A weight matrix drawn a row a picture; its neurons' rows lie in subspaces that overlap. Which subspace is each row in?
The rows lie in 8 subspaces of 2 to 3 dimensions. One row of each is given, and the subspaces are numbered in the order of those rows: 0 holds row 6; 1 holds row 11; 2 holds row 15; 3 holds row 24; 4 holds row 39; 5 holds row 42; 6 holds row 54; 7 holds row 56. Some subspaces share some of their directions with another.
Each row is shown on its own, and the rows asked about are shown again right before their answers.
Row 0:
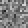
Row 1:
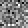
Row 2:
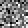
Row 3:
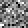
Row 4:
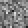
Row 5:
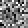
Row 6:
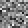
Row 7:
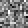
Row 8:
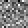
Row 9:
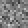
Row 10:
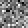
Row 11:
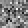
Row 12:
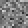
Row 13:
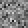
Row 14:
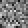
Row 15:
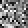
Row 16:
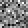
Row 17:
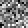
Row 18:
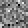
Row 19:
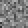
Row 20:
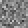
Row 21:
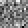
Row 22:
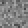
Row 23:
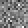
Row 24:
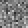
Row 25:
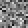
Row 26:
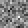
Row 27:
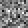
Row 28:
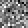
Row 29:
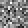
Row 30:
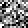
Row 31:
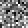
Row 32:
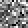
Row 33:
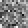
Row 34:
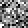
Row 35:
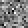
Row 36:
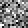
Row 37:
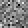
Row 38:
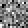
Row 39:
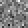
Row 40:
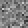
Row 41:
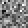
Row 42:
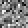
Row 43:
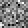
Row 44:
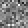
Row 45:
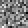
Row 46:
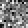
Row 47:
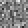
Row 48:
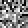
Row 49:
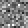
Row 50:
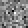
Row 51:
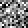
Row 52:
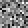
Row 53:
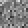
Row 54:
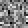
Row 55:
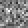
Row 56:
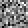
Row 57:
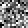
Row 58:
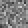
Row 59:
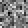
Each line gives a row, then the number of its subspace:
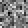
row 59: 6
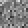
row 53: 4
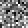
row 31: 3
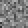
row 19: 6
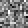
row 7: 6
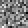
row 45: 7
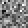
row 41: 5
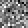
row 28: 7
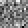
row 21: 4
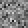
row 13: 2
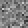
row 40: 0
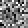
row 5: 5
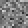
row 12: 0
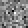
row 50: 3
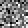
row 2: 6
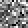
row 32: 2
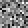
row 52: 0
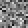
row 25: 0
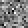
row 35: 3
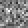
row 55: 1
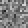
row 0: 5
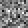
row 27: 1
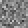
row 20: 2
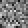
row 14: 2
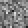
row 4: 3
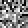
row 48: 5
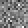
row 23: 1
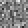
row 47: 4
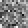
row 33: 2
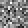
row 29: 1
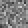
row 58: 7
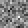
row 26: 1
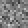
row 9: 2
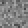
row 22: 4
